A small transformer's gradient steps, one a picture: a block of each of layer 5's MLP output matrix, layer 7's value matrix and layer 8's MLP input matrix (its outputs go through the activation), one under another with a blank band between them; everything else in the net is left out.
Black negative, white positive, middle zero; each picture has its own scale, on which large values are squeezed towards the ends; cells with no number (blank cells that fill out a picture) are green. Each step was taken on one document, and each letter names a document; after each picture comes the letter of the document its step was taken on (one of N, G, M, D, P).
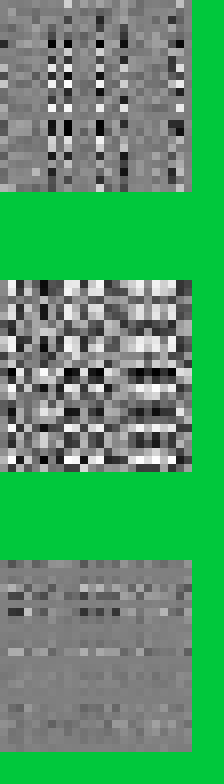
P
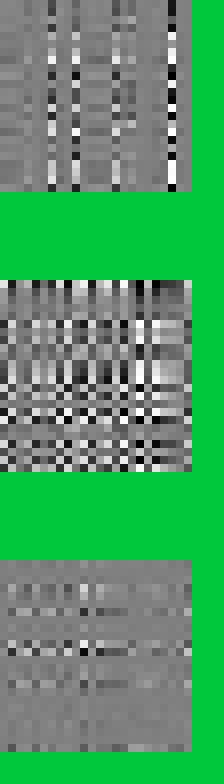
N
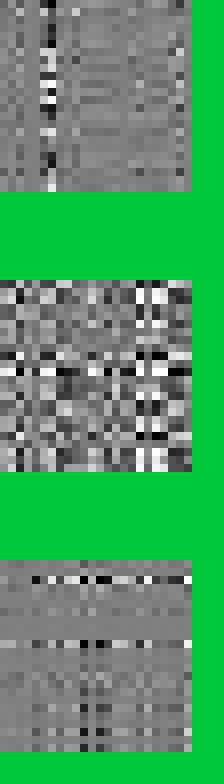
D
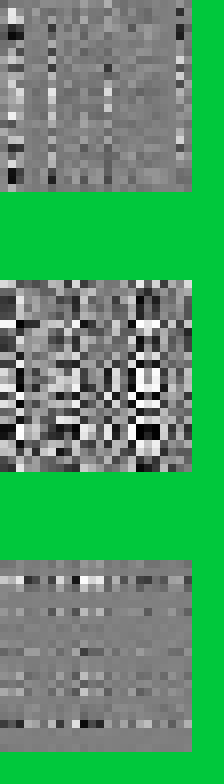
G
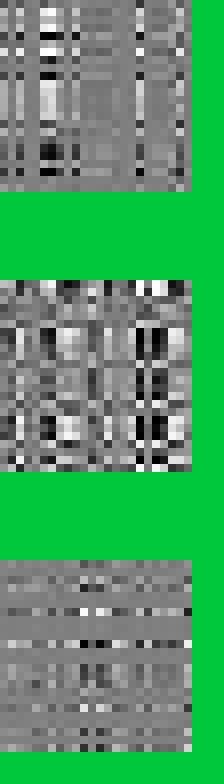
D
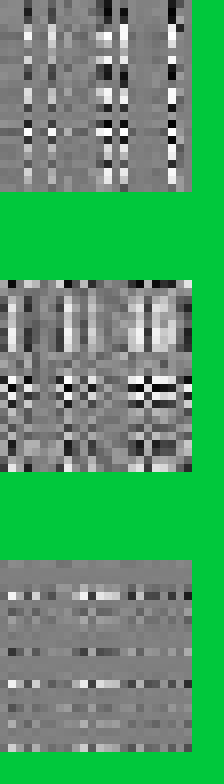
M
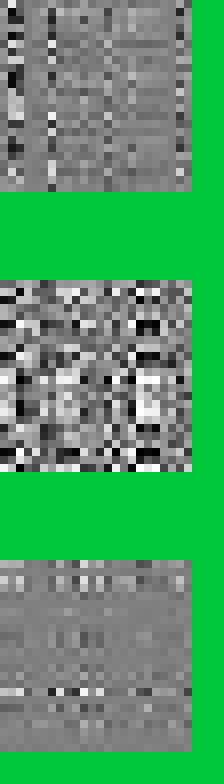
G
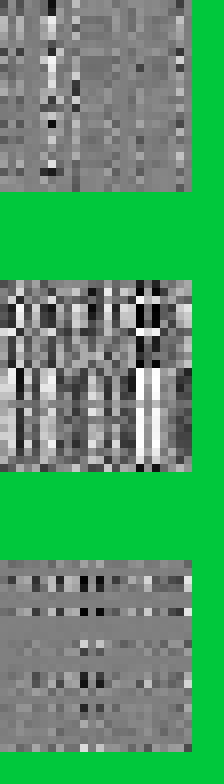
D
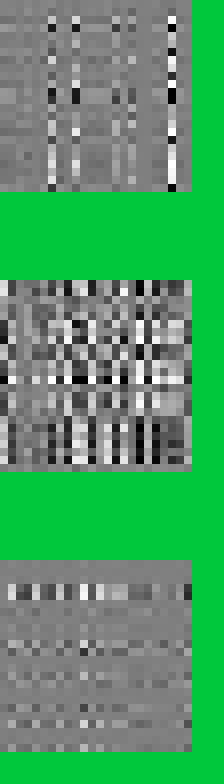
N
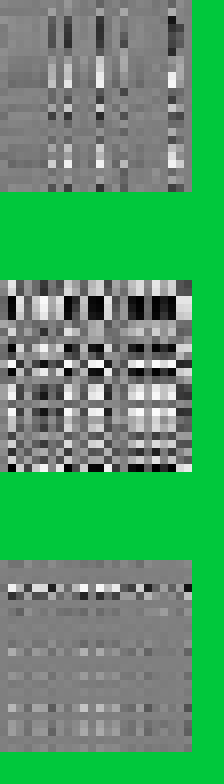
P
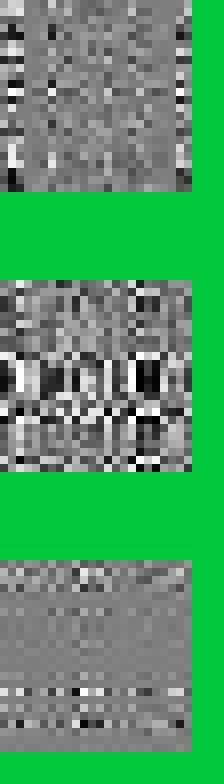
G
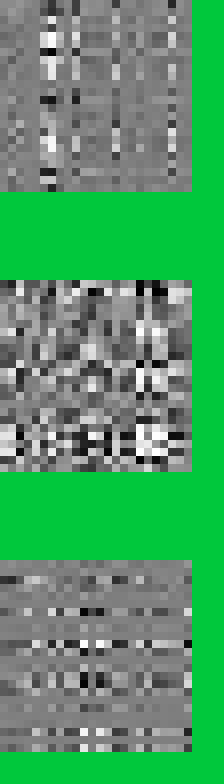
D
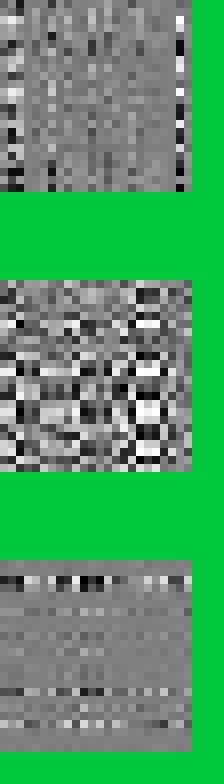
G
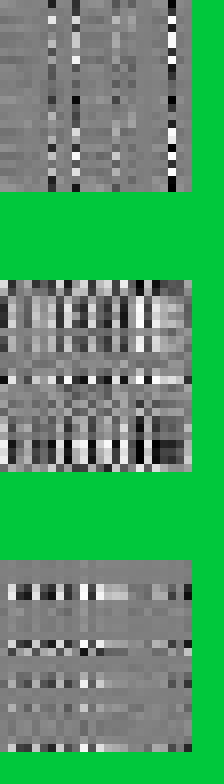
N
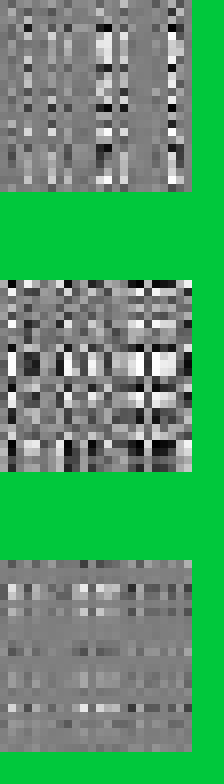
M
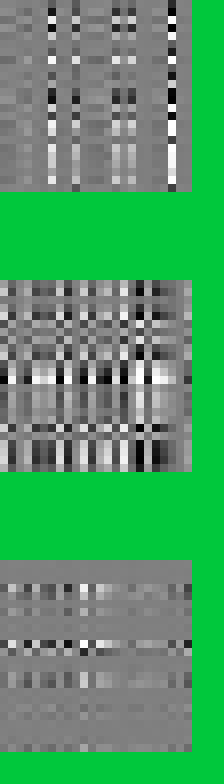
N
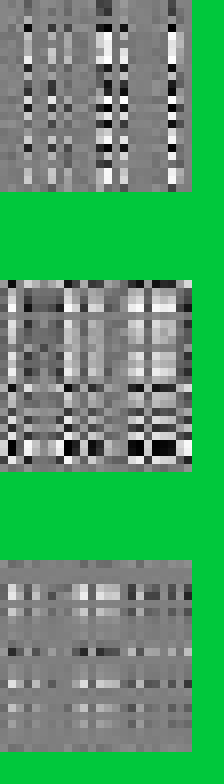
M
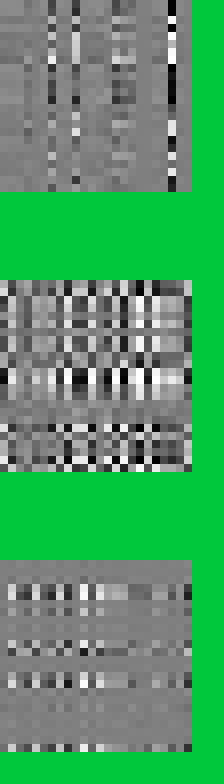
N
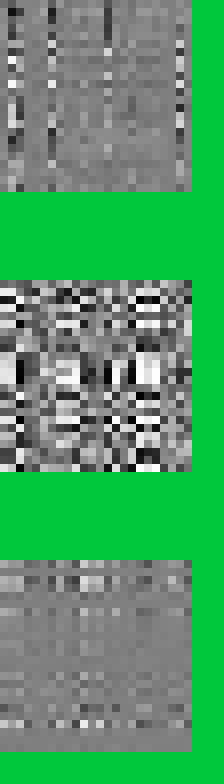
G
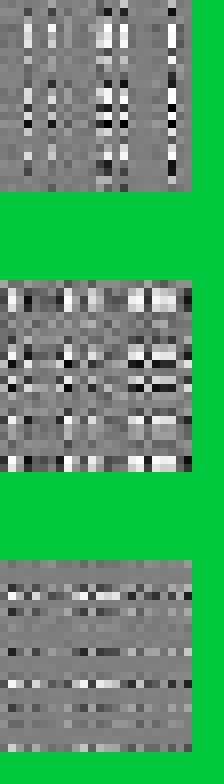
M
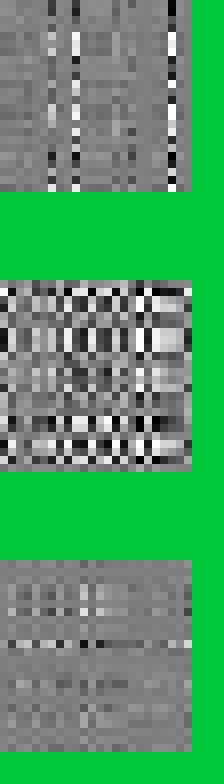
N
